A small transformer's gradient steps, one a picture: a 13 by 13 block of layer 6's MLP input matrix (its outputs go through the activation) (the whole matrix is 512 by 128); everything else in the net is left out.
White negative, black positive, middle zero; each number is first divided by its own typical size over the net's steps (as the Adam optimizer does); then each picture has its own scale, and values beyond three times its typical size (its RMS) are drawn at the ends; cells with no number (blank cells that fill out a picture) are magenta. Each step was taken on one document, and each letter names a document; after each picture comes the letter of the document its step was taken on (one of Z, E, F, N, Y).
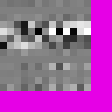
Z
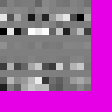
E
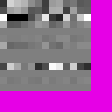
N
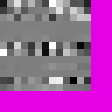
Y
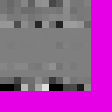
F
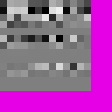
N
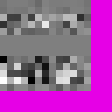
E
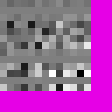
Z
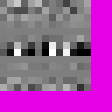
Y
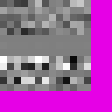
E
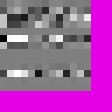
N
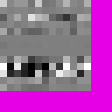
E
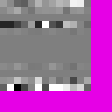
F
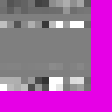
F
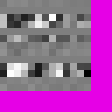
N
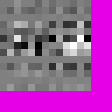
Z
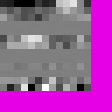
Y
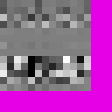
E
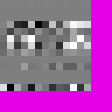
Z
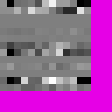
Y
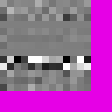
E
